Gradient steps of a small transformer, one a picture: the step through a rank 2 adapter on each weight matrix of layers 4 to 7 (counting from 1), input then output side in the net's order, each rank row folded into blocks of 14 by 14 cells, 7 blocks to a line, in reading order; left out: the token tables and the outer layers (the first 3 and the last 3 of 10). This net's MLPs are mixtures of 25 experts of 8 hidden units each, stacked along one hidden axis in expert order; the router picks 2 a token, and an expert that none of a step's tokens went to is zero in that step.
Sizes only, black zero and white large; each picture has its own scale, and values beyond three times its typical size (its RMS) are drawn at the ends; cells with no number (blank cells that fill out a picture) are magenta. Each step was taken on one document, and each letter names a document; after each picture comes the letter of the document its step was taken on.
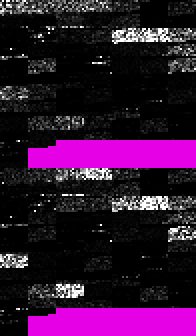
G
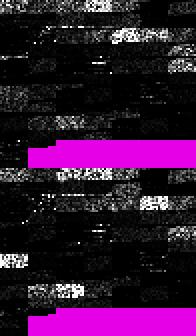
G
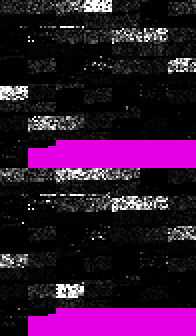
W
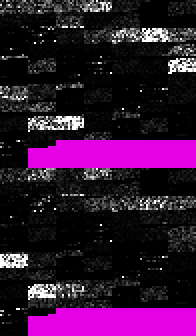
G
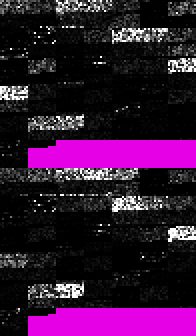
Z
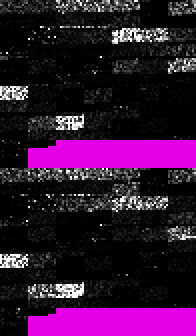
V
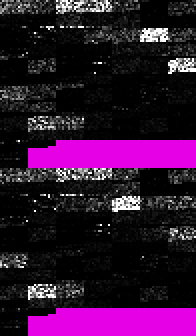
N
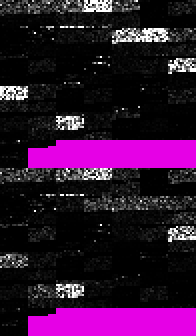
N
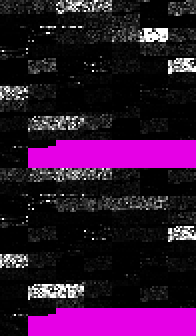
W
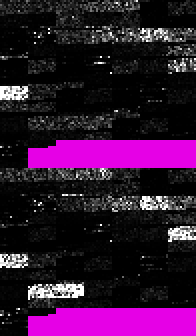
G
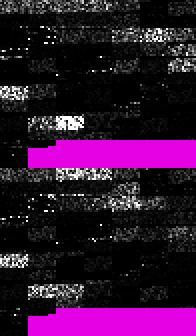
V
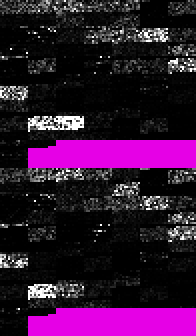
Z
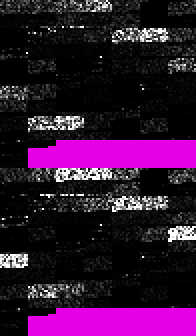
N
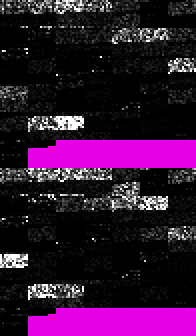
V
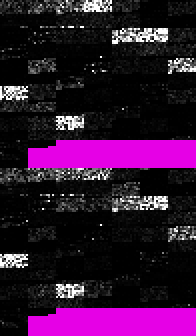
W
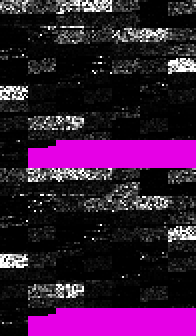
N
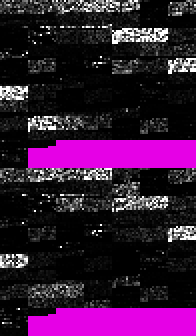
W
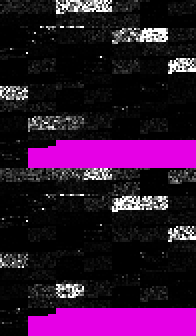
N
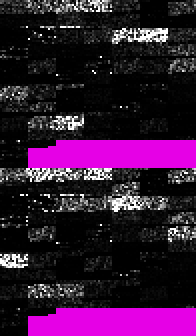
V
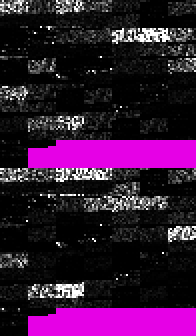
V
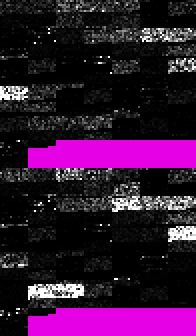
G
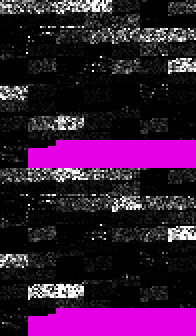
W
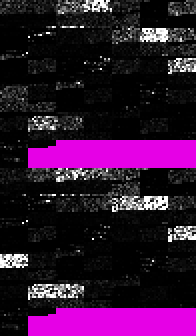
W
